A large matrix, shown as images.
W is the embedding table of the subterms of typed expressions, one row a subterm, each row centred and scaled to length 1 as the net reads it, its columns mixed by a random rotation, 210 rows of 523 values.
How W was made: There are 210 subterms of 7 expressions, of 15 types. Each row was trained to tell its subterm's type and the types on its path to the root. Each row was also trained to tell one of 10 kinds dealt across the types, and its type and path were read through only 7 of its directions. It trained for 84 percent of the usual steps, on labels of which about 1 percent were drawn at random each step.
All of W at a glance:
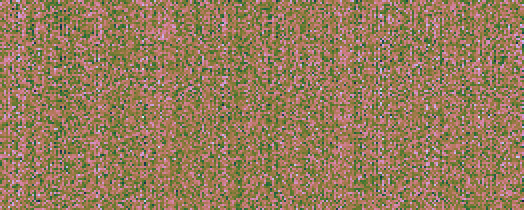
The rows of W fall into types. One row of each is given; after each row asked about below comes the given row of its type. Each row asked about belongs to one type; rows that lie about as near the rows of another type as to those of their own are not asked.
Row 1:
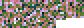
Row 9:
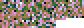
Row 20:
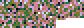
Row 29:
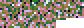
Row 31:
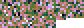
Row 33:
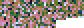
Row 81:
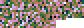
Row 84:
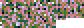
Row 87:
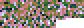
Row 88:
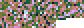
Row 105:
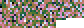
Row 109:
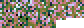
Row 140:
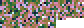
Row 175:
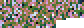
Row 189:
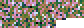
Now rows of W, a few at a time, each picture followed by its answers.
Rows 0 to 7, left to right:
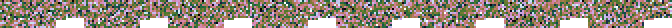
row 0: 1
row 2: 88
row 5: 88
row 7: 81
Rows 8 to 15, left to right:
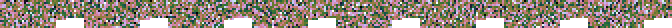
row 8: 81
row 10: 84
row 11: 140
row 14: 189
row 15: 29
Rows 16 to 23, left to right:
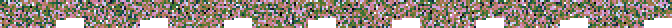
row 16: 189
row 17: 9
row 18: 31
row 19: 175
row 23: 29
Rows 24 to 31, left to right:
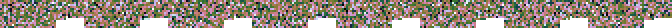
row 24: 31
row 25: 20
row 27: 87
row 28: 109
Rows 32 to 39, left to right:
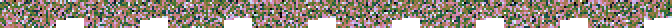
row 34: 109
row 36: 1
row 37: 20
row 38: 175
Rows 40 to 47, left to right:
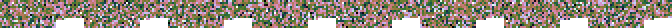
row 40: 88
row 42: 88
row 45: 84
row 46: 29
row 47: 1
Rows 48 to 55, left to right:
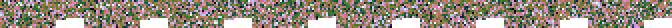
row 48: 189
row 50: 84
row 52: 31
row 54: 109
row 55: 105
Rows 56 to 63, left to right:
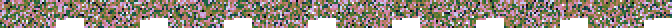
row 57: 20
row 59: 189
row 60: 33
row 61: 84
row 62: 29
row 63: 81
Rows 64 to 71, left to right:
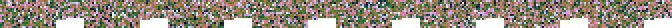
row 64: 109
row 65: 140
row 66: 140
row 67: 88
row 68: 105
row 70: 189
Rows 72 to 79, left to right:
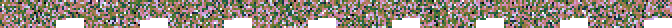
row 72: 81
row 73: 9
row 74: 84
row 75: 1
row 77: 140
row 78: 140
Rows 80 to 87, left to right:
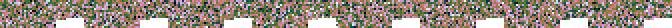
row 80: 29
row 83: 109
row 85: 175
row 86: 81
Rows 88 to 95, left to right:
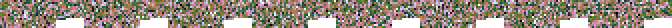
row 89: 189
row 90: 20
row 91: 109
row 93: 29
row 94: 84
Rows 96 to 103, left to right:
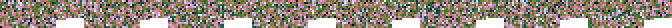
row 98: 31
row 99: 88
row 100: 29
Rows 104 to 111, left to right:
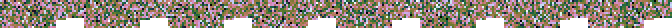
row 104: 9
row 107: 9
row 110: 84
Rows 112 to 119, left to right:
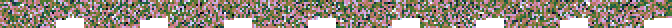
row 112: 105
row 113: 105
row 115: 31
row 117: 189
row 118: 109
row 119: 1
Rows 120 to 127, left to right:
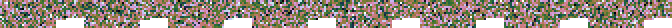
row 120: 105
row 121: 9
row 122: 20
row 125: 84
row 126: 88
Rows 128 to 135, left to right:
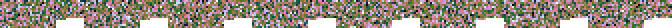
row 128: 175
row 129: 140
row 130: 29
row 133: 9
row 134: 175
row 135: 20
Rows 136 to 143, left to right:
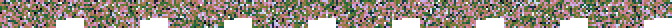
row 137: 109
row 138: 175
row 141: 88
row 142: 189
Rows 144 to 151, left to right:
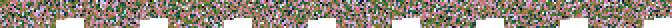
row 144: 84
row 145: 9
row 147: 9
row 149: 31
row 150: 20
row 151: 9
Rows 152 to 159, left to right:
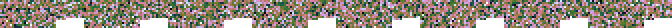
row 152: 109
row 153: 9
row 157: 33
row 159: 140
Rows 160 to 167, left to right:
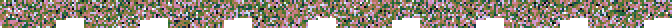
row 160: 175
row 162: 20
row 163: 109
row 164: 105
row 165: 109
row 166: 1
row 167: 31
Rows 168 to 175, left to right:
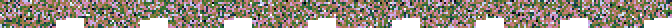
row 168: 20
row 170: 31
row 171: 189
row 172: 87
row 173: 9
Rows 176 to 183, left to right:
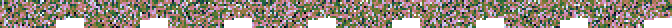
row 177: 84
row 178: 31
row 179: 84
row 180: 105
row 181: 1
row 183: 109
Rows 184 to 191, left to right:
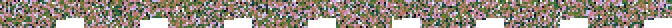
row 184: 31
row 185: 81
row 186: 84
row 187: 140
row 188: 81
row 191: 29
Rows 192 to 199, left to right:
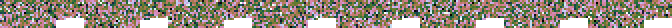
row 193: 33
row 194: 189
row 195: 189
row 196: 1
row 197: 88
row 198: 20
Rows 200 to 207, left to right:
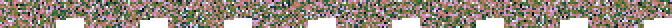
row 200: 175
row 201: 175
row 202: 20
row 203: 189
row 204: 1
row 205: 31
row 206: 175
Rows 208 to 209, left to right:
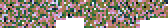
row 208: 31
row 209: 88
